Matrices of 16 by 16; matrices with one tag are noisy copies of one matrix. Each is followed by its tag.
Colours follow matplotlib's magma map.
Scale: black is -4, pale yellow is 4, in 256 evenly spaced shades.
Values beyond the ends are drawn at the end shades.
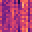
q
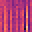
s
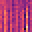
s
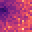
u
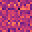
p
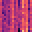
q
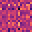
p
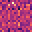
p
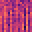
s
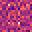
p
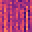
s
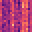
q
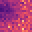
u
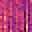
s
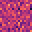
p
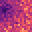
u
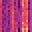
q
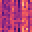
q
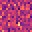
p
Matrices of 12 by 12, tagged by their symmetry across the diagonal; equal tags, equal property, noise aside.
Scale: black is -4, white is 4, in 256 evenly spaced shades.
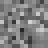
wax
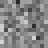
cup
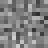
wax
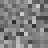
wax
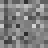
wax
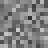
wax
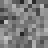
cup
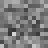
cup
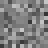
wax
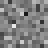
wax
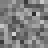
wax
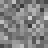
cup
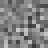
wax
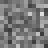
cup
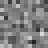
wax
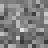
cup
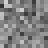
cup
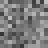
cup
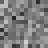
cup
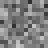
cup
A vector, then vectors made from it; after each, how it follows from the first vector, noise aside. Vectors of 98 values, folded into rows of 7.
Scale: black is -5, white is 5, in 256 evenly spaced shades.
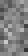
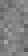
shrunk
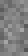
shrunk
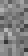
sign-scrambled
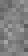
shrunk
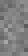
shrunk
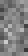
copied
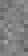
shrunk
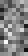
scaled up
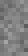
shrunk
